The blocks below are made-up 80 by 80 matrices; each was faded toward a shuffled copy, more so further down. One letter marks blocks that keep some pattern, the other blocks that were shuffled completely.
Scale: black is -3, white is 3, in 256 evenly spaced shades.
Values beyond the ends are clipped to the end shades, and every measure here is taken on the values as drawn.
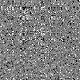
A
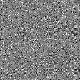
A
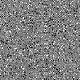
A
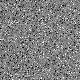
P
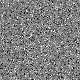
P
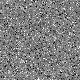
P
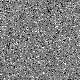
P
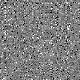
A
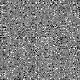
A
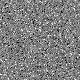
P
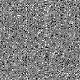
A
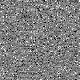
A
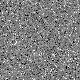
P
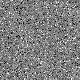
P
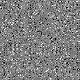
A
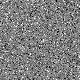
P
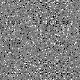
A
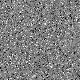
P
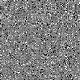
A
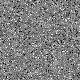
P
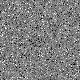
P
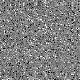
A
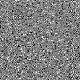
A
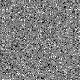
A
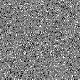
A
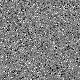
P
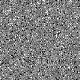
A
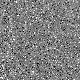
P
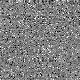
A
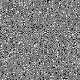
A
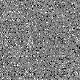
A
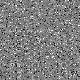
A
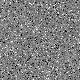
P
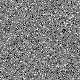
P
